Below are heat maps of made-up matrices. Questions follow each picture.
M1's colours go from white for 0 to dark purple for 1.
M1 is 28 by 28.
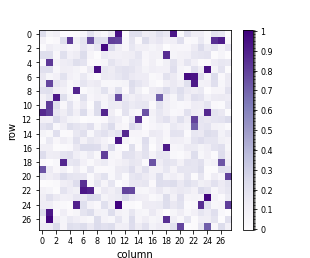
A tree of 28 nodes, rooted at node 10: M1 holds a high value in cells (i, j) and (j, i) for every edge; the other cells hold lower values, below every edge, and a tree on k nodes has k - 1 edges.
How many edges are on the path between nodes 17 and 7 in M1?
4
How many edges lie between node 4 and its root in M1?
2
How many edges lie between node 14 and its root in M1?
5
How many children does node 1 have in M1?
5
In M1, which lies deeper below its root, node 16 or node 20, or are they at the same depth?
node 20
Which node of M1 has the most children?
1
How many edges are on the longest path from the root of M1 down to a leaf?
5
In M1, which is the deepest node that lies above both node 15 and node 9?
11
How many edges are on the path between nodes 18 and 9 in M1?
4
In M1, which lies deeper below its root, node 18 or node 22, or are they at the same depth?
the same depth
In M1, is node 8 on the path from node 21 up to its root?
no
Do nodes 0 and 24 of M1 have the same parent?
yes
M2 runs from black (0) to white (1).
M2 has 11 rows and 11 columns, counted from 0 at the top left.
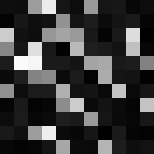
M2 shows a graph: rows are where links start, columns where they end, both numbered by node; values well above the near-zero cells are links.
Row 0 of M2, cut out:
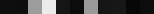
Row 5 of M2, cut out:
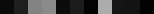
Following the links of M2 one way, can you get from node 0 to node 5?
yes
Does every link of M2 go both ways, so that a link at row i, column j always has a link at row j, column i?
yes
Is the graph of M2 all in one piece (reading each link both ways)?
yes
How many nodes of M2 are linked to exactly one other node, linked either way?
2
